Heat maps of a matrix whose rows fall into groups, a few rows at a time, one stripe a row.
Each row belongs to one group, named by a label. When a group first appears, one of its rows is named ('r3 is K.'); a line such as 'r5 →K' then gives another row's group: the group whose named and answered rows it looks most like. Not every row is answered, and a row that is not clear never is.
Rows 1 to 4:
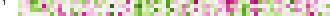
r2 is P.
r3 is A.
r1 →A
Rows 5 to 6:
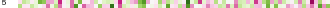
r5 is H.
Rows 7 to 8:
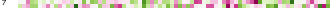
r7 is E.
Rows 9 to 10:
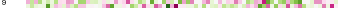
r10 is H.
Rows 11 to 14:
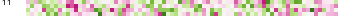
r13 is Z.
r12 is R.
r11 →E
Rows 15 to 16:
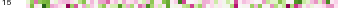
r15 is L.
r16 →R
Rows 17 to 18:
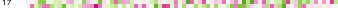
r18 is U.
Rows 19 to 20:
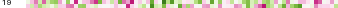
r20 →E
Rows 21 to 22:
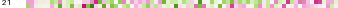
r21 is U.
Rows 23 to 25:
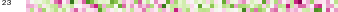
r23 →H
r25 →R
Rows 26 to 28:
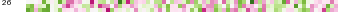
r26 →R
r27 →L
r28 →L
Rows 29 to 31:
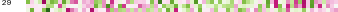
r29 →Z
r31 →R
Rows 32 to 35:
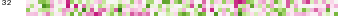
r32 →A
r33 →R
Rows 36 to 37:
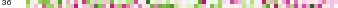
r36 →A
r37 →Z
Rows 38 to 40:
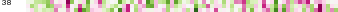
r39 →H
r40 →H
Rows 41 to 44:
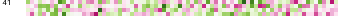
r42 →A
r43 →Z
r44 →U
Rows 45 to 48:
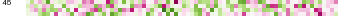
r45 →R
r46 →U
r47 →Z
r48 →H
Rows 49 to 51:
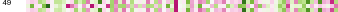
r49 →E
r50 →R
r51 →E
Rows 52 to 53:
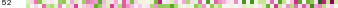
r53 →Z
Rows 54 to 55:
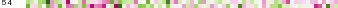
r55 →P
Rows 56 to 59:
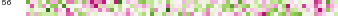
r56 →P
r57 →U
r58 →H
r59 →E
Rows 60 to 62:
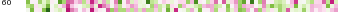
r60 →P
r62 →R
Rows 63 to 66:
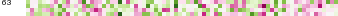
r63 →P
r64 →A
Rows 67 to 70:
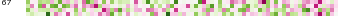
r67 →A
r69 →L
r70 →H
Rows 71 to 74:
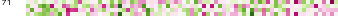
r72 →L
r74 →A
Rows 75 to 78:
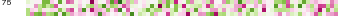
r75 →R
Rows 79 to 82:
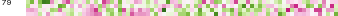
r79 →L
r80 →P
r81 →U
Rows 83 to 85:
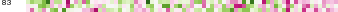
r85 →U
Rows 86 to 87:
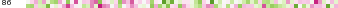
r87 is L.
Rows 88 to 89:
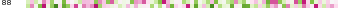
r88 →U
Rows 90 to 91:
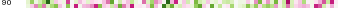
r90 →H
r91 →Z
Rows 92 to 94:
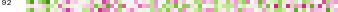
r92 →L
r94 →L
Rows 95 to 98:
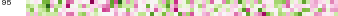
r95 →R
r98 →E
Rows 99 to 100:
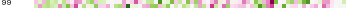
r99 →E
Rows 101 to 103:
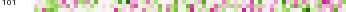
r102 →H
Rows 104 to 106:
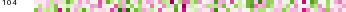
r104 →R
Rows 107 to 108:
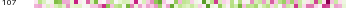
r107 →H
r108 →U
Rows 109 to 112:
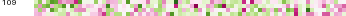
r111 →R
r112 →U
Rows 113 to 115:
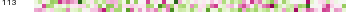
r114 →E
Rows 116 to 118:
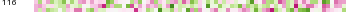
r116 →R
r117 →U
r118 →E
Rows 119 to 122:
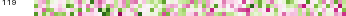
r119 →P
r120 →P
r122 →Z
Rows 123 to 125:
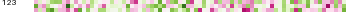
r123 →H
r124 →P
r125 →E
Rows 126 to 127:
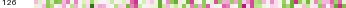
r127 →P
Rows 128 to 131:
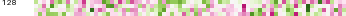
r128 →Z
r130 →P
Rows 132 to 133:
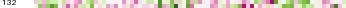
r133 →L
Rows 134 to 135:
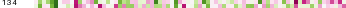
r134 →H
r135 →R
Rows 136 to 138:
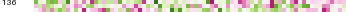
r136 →A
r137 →E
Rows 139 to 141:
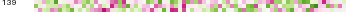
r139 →E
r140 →L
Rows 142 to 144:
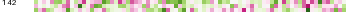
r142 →Z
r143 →H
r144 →P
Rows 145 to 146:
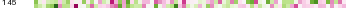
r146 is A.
